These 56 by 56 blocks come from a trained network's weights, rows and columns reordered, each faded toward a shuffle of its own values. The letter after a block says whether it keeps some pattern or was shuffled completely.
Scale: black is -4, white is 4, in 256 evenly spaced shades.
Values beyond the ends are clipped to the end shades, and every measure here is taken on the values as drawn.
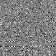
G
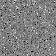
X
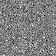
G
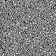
X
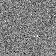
X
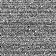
G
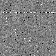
G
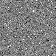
X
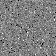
X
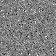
X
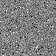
X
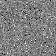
X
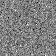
X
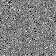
X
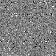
G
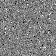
X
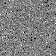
X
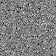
X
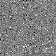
G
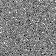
X
